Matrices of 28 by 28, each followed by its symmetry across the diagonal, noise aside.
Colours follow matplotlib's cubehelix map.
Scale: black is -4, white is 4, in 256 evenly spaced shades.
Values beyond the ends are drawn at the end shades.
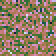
neither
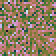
antisymmetric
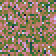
neither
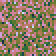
neither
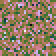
antisymmetric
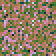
neither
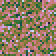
neither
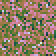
antisymmetric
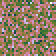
neither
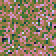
neither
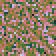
antisymmetric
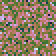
neither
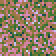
antisymmetric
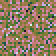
antisymmetric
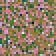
antisymmetric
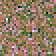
antisymmetric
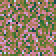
neither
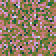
neither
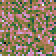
antisymmetric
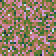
neither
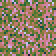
neither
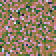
antisymmetric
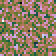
antisymmetric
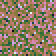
antisymmetric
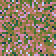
antisymmetric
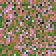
neither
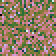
neither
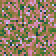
antisymmetric
